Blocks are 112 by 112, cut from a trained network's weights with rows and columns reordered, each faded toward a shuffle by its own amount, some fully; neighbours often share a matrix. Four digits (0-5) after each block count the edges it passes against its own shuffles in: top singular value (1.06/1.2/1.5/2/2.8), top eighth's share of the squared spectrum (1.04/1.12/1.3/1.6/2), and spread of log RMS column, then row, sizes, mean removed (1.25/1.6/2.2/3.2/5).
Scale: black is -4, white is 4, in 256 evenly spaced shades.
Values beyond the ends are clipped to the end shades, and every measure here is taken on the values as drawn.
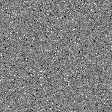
2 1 0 0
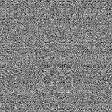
4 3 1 3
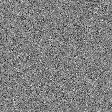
0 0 0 0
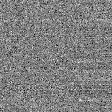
3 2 0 1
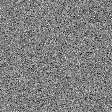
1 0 0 0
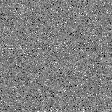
3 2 0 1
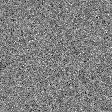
1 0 0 0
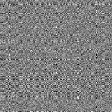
5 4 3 4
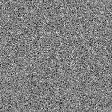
3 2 0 1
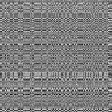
5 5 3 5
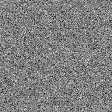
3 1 0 0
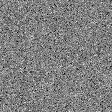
0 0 0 0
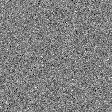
2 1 0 0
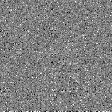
3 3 1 2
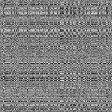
5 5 3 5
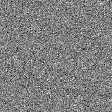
3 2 0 1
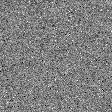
2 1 0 0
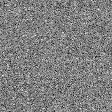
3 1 0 0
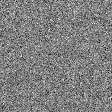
2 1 0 0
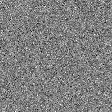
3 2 0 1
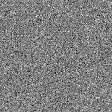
3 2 0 1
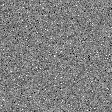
1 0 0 0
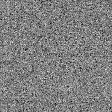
3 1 0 0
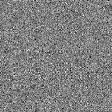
4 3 1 2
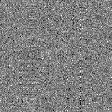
4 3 1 1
